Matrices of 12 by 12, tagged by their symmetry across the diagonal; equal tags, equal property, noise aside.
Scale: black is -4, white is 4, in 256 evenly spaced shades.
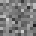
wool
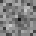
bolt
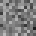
wool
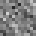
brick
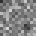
bolt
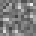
bolt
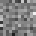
brick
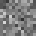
wool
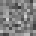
brick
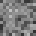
bolt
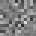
brick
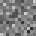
bolt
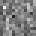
wool
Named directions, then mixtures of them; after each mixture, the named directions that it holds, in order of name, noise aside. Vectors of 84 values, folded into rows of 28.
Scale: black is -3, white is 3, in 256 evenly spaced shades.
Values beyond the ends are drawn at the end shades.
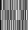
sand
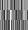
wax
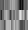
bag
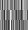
wax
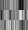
bag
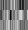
bag, wax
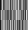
sand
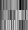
bag, sand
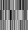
bag, wax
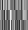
wax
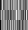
sand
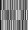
sand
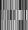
bag, sand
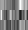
bag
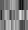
bag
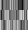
bag, sand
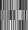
bag, sand
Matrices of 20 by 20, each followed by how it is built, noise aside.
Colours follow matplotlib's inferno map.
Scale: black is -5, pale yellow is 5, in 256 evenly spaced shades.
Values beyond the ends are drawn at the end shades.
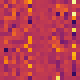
uneven columns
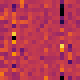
uneven columns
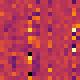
uneven columns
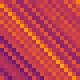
Toeplitz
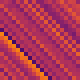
Toeplitz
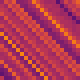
Toeplitz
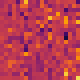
uneven columns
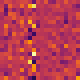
uneven columns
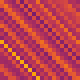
Toeplitz
